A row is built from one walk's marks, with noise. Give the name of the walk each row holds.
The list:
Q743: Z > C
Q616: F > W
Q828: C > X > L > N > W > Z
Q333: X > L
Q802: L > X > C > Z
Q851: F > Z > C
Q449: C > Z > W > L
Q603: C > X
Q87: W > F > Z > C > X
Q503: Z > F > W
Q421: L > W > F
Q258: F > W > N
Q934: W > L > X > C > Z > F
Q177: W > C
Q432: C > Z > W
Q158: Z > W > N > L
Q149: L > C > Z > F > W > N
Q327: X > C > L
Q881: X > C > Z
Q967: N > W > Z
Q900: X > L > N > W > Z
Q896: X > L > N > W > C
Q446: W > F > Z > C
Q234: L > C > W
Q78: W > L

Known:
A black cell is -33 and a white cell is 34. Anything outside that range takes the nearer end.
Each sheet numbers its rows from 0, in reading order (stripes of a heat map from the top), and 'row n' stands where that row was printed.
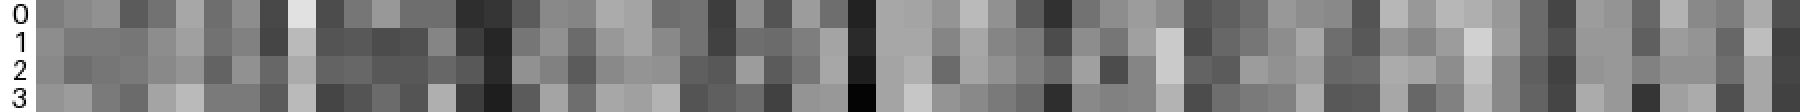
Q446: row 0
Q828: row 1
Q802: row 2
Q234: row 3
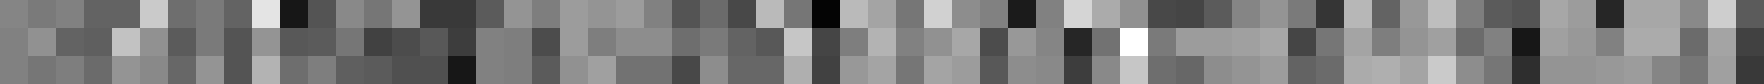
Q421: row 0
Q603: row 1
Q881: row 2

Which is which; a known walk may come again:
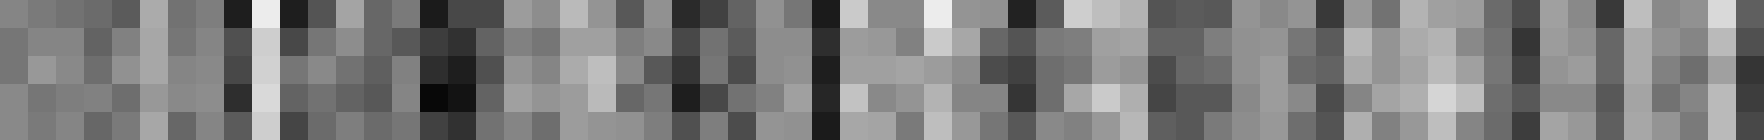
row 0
Q258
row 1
Q87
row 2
Q432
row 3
Q967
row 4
Q934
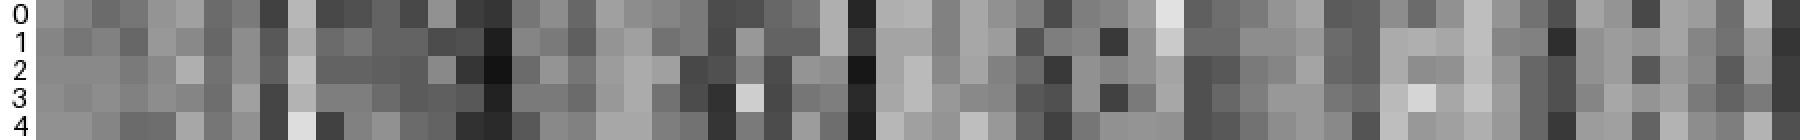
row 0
Q896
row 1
Q881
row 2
Q449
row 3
Q743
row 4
Q446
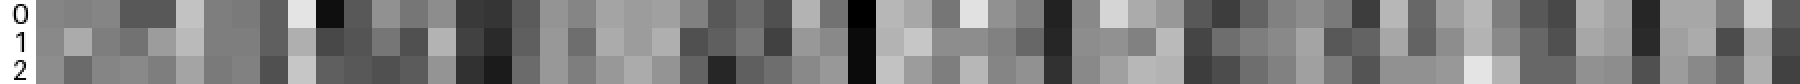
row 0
Q421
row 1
Q234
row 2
Q158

